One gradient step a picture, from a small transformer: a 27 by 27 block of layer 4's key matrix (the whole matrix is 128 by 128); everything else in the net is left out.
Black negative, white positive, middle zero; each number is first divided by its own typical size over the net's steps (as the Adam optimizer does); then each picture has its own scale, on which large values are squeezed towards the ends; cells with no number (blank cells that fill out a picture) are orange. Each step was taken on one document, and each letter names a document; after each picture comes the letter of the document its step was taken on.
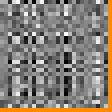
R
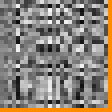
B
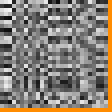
B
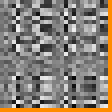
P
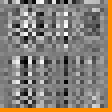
R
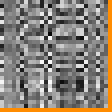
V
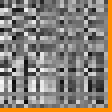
B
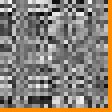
V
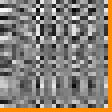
V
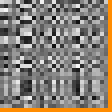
V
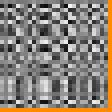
P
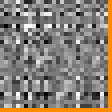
R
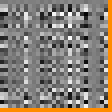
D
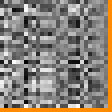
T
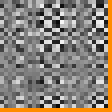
P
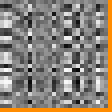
T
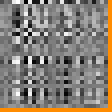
R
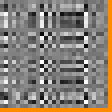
D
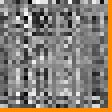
R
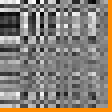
R
